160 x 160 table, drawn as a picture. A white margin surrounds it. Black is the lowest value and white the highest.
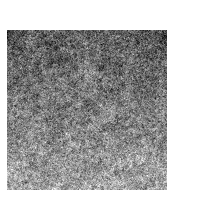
Average level on the scale: 50%. Stripes: none. Slope: up to the bottom. Histogram: bell-shaped.
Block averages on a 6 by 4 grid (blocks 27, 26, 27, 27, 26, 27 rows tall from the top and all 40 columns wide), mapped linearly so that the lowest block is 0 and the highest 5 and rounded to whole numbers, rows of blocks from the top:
0 1 1 0 | 1 1 1 1 | 2 2 2 2 | 3 3 3 3 | 4 4 4 4 | 5 5 5 5
